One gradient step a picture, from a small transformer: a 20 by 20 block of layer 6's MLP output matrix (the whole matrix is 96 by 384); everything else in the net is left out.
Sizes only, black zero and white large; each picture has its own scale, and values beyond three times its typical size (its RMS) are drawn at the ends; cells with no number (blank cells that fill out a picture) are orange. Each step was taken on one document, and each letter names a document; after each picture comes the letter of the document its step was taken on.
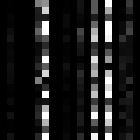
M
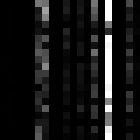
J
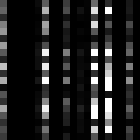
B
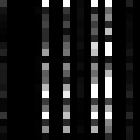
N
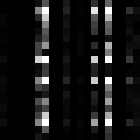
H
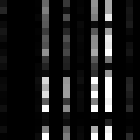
N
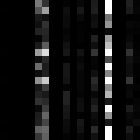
J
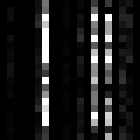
M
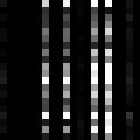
N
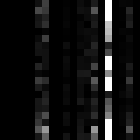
J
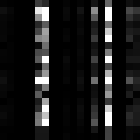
H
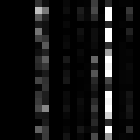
J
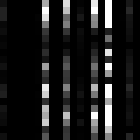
N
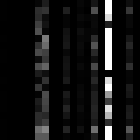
J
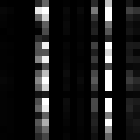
H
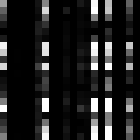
B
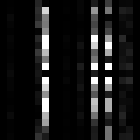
M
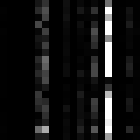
J
